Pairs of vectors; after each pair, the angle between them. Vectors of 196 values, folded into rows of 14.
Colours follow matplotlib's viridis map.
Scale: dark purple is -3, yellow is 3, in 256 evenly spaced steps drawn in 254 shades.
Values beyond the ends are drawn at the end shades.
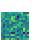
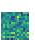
nearly opposite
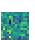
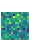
partly opposed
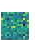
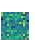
nearly opposite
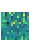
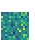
orthogonal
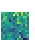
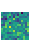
partly opposed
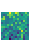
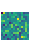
orthogonal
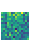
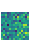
partly opposed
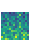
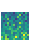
nearly parallel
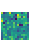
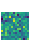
orthogonal
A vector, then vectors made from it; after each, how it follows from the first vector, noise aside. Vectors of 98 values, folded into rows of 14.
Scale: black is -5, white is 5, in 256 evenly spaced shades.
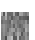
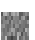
sign-scrambled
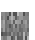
reversed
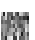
scaled up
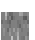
partly zeroed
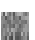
sign-scrambled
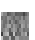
wrapped around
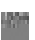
partly zeroed
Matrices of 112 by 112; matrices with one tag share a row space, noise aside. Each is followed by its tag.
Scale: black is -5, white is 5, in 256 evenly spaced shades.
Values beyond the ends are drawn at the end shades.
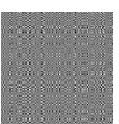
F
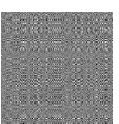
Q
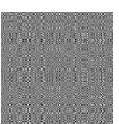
F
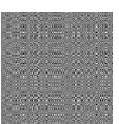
Q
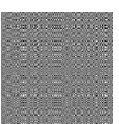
Q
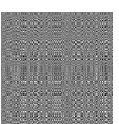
Q
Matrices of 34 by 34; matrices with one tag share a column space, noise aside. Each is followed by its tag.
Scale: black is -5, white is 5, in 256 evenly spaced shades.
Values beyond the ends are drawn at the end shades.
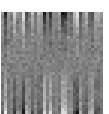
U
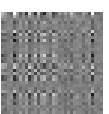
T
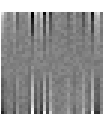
U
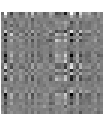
T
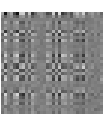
T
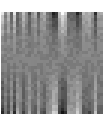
U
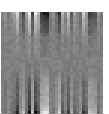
U
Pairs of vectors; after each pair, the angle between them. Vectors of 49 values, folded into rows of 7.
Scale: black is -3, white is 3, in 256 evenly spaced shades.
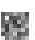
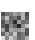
nearly parallel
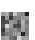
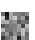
partly opposed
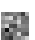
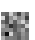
orthogonal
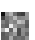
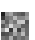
nearly parallel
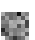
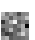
partly aligned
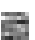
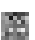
orthogonal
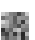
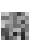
nearly parallel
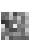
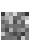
orthogonal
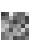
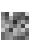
nearly parallel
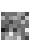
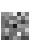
orthogonal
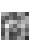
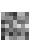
partly aligned
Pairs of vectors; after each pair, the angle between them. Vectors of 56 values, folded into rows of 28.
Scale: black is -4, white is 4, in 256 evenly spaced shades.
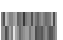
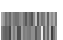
orthogonal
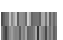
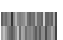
orthogonal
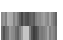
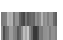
nearly parallel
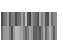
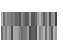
orthogonal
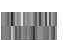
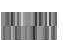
nearly parallel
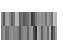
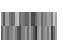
nearly parallel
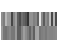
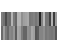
nearly opposite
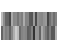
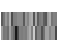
nearly opposite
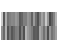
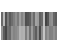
partly opposed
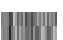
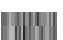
partly opposed
